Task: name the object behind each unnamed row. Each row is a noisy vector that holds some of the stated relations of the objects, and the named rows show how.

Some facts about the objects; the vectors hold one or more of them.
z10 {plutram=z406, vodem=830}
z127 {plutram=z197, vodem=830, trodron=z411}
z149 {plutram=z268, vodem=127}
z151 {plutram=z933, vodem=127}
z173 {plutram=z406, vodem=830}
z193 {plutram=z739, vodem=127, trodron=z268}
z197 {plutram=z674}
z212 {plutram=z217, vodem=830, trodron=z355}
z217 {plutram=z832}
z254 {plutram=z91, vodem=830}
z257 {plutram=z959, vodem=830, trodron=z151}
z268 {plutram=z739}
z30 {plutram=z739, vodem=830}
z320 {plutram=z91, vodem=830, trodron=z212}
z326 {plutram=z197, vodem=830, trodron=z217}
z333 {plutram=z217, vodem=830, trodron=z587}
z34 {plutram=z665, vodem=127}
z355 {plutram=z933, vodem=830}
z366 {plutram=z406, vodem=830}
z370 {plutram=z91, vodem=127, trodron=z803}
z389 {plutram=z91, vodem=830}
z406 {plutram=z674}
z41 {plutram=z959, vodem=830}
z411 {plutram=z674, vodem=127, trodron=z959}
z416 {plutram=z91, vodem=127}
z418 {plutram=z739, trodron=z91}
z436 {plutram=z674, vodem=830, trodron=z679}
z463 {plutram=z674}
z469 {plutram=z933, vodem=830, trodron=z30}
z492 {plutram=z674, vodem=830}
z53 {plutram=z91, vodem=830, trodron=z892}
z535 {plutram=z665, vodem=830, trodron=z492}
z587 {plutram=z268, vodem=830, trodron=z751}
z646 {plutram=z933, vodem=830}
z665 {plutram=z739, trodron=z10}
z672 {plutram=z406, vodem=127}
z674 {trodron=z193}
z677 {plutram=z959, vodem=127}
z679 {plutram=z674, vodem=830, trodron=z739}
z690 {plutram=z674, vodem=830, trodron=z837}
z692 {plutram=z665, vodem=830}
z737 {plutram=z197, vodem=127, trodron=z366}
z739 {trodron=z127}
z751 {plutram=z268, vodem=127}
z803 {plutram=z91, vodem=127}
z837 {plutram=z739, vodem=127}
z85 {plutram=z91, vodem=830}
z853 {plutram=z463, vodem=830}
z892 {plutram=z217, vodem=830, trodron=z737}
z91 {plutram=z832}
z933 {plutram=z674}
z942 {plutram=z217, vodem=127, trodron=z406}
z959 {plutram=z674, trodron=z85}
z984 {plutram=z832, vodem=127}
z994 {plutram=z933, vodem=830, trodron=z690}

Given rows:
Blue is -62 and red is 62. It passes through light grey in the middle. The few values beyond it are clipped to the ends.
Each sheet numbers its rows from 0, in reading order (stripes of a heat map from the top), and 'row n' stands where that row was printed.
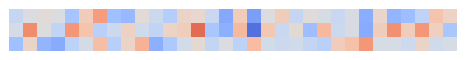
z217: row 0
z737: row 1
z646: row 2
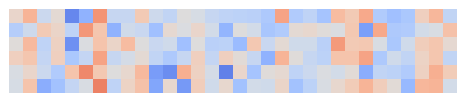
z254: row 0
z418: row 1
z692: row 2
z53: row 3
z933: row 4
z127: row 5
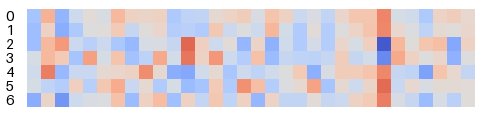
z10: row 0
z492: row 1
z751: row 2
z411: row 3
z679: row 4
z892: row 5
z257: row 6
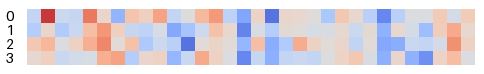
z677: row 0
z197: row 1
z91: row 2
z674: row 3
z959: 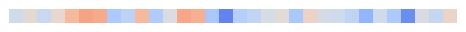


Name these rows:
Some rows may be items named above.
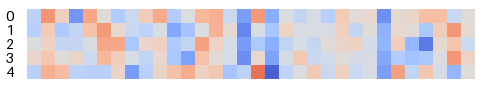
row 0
z151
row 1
z197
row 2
z674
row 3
z832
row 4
z942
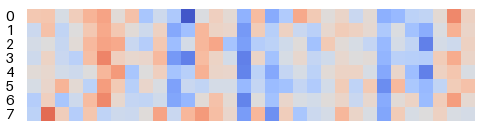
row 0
z91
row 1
z406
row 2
z959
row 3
z933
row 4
z674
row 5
z739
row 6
z197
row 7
z672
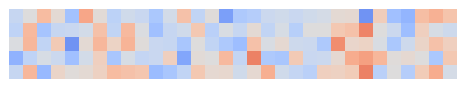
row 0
z268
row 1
z436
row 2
z692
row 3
z30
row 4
z366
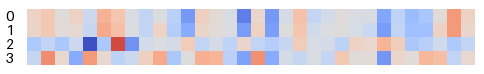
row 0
z832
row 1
z832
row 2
z333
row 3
z151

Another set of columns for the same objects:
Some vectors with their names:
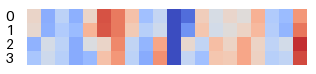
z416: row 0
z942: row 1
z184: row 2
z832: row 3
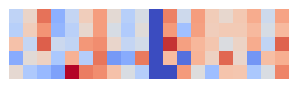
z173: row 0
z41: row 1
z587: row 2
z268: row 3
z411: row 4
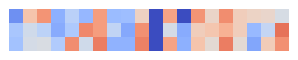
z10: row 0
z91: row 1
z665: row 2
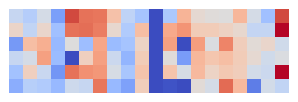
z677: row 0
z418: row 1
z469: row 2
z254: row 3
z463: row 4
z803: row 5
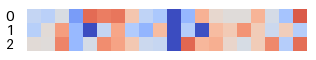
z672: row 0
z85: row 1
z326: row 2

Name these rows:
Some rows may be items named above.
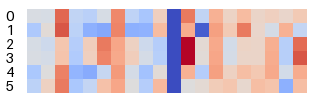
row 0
z535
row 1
z692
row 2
z679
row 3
z679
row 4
z853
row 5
z892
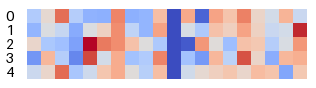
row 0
z692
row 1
z184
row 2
z411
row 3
z959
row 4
z892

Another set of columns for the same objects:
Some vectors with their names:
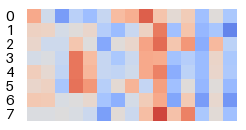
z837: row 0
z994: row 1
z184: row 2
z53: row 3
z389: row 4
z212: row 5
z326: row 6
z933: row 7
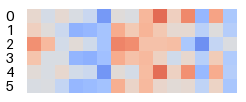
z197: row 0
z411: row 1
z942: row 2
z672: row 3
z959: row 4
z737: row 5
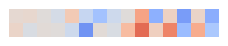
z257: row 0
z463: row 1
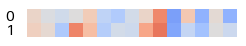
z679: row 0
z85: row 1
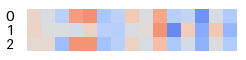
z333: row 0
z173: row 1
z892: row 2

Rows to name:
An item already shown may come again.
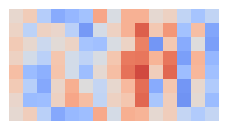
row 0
z151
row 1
z674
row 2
z690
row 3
z418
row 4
z268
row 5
z30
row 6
z535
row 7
z151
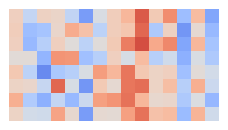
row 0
z674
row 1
z535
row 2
z665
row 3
z892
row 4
z751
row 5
z91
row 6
z193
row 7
z832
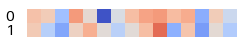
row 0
z217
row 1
z30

